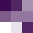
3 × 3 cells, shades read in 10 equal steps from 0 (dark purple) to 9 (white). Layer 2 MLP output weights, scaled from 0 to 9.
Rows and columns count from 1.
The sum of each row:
6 11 18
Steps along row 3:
down down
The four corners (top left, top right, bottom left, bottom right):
0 5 9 1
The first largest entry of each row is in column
3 2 1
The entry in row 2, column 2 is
4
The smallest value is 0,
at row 1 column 1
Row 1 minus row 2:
-3 -3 1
